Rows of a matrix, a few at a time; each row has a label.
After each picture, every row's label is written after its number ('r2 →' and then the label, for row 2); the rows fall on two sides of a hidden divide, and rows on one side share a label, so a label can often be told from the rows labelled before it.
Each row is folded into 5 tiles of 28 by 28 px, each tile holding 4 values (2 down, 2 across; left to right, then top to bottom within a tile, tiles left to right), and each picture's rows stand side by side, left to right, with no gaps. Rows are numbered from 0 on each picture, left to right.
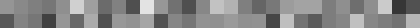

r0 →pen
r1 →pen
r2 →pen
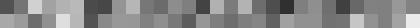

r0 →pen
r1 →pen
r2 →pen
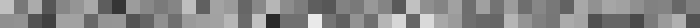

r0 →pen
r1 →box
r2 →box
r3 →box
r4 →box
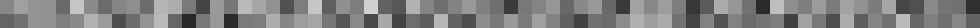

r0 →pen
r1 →pen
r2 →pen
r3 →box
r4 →pen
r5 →pen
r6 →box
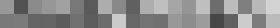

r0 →box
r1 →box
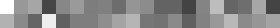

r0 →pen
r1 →pen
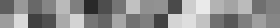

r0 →box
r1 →box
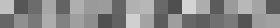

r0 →pen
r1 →box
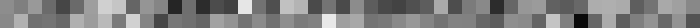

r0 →pen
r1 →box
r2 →pen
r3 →box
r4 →box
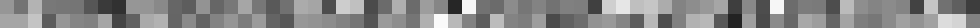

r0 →pen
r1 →box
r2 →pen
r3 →box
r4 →box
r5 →pen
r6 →box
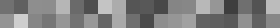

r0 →box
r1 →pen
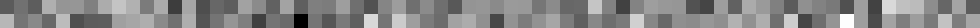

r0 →box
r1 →box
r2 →box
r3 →box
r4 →pen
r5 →box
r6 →box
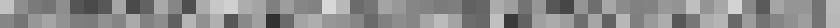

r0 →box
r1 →pen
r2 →box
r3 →pen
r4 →box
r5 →pen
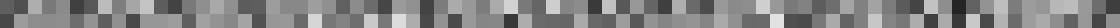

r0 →box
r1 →pen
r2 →box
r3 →pen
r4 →box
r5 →pen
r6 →pen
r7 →pen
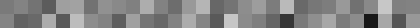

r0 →pen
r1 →box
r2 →pen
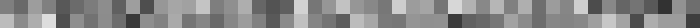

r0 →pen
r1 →box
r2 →box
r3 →pen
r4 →box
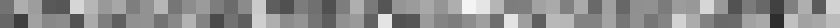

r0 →pen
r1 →box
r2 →pen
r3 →box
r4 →box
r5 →box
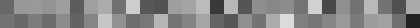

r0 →box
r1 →box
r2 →pen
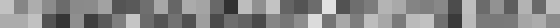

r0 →pen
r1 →box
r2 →box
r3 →box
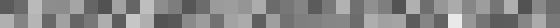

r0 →pen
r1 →pen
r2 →box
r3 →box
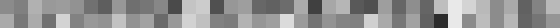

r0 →box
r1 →box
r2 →box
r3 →box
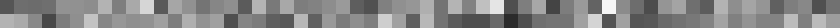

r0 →box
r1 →pen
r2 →box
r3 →pen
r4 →box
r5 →box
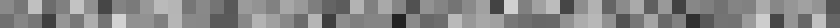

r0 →pen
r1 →box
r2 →pen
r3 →box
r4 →pen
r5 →box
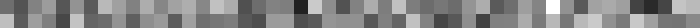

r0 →pen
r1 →pen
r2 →pen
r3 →box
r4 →box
